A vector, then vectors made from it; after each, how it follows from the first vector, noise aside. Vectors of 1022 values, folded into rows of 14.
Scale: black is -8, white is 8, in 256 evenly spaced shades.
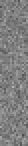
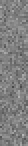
negated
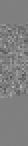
partly zeroed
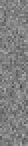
negated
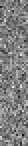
scaled up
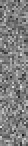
scaled up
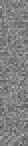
sign-scrambled
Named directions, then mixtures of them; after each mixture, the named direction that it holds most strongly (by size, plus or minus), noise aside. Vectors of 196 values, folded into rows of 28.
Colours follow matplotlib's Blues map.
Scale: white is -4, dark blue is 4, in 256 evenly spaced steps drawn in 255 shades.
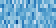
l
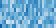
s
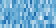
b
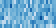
b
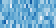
b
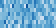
l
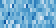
b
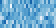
b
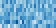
l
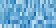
b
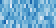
b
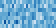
l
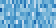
l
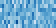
l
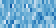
b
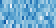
b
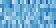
b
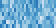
s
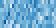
b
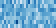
l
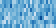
b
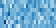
l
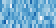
b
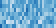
s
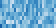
s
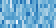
l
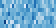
l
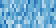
s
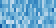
s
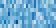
l
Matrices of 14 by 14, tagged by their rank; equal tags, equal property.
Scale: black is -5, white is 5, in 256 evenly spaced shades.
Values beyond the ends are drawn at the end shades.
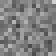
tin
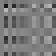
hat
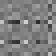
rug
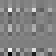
hat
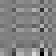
hat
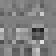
rug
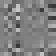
rug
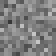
tin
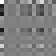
hat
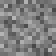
tin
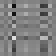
hat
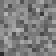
tin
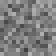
tin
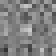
rug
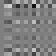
hat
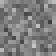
tin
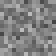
tin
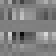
hat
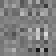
rug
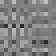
rug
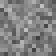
tin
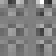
hat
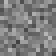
tin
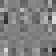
rug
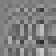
rug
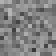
tin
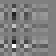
hat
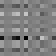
hat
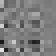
rug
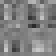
rug
